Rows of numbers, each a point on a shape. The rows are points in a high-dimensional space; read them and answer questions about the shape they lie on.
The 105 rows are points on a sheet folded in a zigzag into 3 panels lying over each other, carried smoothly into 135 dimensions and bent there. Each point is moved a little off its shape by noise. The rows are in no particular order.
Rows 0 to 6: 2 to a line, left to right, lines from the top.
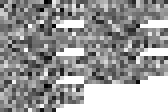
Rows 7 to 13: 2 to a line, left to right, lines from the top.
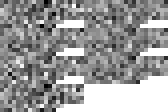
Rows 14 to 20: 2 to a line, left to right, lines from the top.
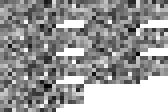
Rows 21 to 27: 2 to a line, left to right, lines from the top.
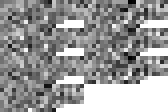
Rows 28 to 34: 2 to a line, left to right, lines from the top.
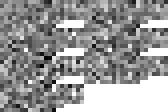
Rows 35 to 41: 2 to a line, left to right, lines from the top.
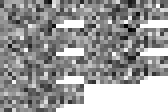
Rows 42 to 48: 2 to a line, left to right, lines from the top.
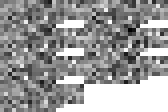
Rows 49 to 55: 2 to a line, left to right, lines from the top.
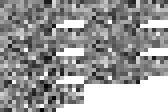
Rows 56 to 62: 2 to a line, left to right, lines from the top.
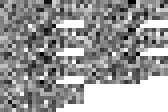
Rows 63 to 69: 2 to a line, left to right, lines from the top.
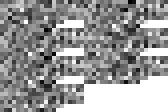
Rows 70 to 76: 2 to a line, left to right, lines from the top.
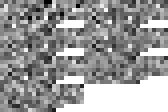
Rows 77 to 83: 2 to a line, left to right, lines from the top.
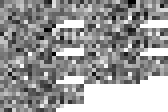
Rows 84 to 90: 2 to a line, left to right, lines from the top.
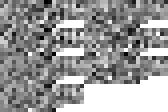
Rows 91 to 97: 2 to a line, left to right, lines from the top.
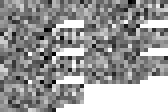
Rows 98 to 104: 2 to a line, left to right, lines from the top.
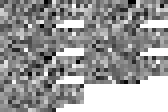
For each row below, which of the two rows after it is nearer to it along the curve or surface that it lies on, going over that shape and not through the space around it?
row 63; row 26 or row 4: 26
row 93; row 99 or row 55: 99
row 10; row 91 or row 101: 91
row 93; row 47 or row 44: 44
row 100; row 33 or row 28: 33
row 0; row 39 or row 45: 45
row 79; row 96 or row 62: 96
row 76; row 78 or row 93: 93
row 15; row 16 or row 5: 16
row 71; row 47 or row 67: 47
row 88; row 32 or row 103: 32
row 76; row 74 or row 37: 37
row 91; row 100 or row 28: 28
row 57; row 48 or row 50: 48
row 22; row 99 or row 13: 99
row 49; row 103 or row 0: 0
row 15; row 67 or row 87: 87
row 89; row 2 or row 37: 2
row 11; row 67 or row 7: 7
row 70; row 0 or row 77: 0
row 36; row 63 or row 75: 63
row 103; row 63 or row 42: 63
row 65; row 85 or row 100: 85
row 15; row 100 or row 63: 63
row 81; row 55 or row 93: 55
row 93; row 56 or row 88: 56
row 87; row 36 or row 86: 36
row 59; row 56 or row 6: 6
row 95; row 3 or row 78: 78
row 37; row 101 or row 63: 101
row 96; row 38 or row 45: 38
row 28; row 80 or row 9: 9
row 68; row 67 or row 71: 71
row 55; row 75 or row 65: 65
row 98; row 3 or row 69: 69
